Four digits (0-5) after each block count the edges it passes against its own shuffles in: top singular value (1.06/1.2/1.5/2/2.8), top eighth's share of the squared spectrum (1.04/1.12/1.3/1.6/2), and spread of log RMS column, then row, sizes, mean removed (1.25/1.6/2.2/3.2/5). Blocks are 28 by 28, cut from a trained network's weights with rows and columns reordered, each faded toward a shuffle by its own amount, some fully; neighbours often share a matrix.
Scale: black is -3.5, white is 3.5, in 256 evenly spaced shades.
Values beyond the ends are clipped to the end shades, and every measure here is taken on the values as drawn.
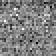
1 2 0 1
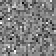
0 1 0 0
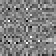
3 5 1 2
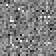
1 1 0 0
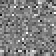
1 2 0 2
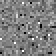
0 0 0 0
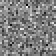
0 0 0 0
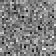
0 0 0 0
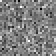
0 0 0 0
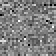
2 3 0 1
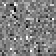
2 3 1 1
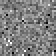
0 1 0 0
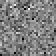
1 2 0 1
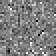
0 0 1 0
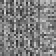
3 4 1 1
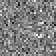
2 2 0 0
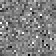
0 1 0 0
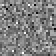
0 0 0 0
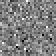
1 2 1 0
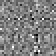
3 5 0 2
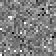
0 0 0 0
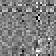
3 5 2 1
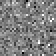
1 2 0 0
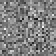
2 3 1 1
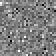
0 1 0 0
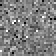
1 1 0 0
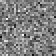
1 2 0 0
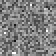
0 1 0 0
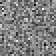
0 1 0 0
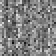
2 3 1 0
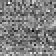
2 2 0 0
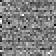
2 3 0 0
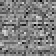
3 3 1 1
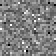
1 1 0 0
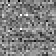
2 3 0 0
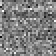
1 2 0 0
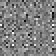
3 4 2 1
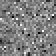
0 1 0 0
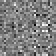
3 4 2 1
